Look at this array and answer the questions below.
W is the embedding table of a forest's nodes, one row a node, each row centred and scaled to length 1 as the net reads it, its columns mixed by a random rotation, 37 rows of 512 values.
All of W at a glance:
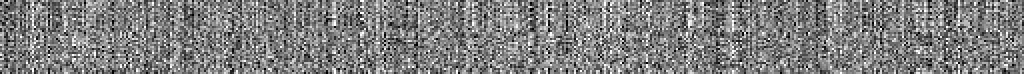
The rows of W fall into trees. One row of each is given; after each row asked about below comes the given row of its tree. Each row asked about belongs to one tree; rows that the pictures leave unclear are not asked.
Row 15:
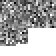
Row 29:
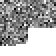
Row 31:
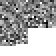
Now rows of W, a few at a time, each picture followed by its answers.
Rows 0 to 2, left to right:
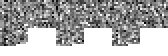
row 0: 29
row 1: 15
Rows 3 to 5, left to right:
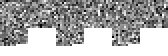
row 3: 29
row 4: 15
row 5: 15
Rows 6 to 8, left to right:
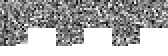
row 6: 29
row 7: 15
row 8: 15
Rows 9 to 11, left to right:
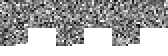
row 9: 29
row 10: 15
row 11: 15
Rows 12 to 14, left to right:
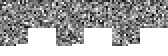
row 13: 31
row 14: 15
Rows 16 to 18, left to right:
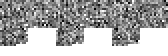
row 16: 29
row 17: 29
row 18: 29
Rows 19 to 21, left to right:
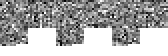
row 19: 31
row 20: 29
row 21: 31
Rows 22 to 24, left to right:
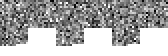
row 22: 29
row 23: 15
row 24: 31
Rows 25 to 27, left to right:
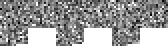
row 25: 15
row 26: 15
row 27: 29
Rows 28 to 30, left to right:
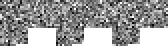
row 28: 15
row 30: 29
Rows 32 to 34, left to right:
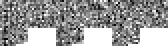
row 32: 29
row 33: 29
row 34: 15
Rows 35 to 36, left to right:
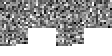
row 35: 15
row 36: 15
